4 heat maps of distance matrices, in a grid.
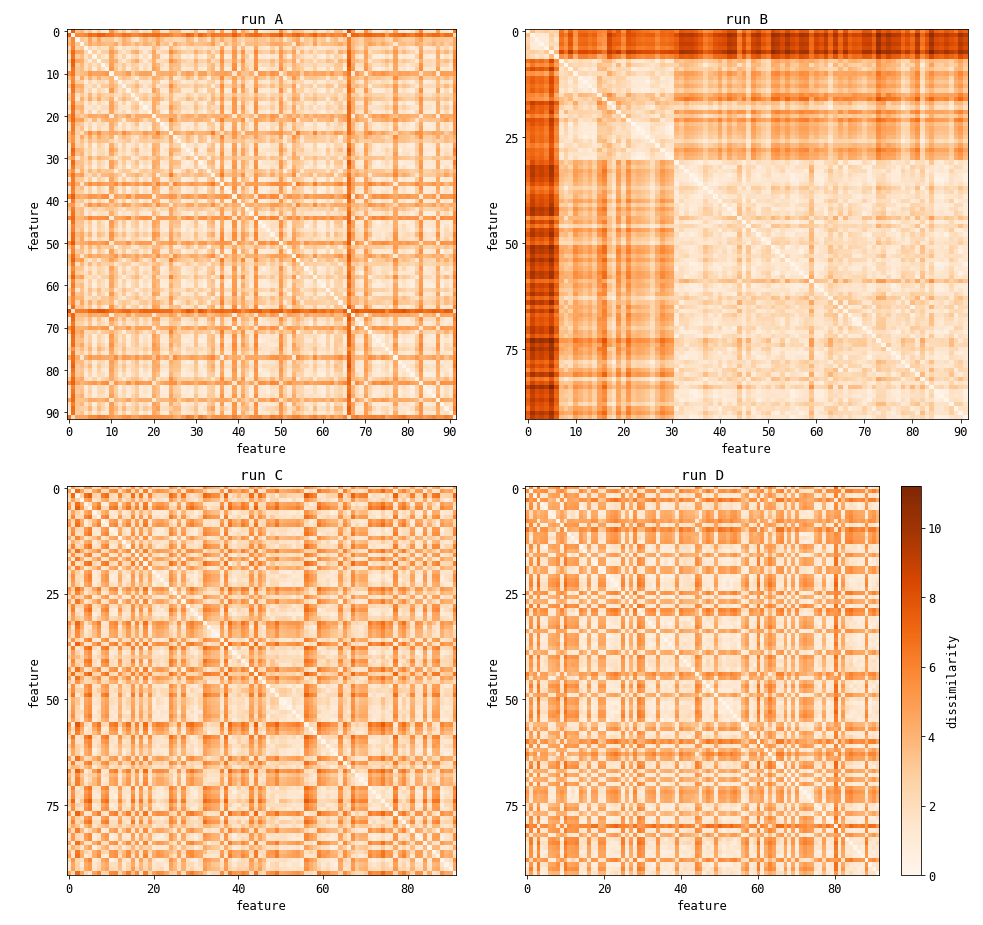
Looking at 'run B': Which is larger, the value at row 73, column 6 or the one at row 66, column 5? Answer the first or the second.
the second
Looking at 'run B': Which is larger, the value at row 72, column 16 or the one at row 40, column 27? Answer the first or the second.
the first
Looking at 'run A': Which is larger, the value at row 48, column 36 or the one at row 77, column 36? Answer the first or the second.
the first
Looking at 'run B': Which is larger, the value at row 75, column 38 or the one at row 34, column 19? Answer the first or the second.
the second
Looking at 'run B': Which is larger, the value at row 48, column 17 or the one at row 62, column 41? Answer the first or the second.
the first
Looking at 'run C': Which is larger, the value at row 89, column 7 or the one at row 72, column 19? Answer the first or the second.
the second
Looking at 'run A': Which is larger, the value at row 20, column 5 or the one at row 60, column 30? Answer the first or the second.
the first
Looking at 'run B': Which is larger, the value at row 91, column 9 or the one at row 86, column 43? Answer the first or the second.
the first
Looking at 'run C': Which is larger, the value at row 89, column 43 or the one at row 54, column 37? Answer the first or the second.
the second
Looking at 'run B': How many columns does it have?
92
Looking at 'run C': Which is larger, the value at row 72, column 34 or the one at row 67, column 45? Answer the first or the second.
the first
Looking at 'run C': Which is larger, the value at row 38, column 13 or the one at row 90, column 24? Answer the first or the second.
the second
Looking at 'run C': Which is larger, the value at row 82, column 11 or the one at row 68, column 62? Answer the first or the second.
the second
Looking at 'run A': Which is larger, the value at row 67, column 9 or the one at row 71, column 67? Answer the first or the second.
the first
